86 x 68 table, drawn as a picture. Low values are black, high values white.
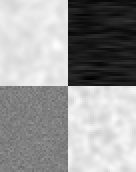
The table splits into 2 rows of 2 panels. Panel 1,1: very high, blotchy, faint in contrast. Panel 1,2: very low, streaked across, faint in contrast. Panel 2,1: middling, fine-grained, faint in contrast. Panel 2,2: very high, blotchy, faint in contrast.
